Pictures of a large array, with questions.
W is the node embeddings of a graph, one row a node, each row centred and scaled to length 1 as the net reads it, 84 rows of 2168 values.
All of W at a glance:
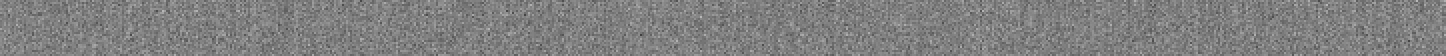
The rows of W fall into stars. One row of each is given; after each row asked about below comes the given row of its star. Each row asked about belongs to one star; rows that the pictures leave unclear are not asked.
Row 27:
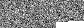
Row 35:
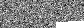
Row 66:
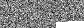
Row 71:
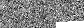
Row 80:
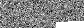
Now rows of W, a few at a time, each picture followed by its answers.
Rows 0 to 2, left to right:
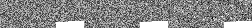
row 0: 66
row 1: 71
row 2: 71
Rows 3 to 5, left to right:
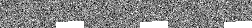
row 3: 80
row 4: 27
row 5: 27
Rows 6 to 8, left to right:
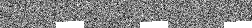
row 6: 71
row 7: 71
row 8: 71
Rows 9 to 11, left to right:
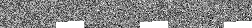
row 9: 27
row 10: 80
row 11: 71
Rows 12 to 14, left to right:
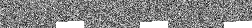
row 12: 27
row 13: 35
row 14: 66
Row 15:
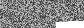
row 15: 71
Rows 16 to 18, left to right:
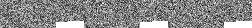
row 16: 71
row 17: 80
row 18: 35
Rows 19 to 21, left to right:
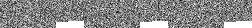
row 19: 80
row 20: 80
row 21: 35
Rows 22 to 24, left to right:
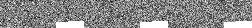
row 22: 27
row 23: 27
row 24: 71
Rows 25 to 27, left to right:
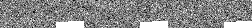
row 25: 80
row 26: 35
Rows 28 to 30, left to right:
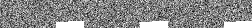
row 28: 80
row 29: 66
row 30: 35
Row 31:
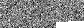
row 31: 80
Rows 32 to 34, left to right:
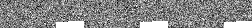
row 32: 66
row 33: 80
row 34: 80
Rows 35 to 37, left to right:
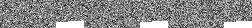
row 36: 27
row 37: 80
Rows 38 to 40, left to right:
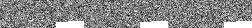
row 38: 80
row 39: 27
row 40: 71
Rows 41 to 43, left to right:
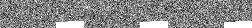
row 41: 66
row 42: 71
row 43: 27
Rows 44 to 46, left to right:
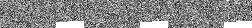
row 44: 71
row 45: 35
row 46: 80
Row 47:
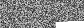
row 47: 71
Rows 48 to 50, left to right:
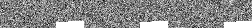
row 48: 35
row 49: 66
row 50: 66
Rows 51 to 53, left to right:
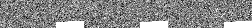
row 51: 66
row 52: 66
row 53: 66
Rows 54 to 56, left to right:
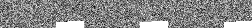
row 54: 35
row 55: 71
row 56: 80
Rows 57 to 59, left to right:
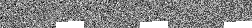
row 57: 80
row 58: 35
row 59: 35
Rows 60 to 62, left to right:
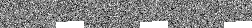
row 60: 27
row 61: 35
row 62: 27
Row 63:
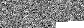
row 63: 80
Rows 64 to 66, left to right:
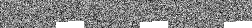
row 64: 35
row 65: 71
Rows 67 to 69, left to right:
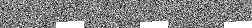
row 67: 35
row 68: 66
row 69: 66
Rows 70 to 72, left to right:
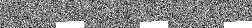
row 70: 66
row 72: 71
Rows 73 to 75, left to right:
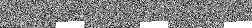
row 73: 80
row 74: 66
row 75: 66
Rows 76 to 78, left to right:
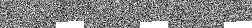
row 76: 35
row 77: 35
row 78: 66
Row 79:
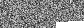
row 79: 35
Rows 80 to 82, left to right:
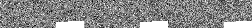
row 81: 71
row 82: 71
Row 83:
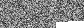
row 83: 27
